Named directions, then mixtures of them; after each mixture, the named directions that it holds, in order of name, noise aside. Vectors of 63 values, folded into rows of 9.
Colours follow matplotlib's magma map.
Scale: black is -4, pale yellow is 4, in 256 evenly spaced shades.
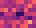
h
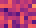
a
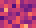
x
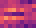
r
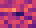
h, r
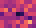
h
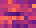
a, r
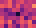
a, h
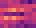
r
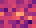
h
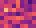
r, x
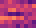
a, r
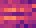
r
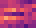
r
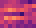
r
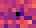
a, h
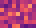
a, x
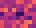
h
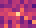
a, h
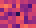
a, x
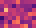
a, x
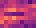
r
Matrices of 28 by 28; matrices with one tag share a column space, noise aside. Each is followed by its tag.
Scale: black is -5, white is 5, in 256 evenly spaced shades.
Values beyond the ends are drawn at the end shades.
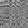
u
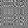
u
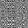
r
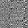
r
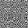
r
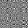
r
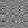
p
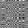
r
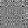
u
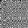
r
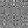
u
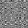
r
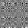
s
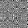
r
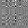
u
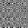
s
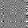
p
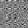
r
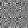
s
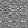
p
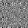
s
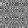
s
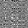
r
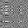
p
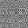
p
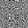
r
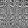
u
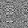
p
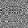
p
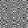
r
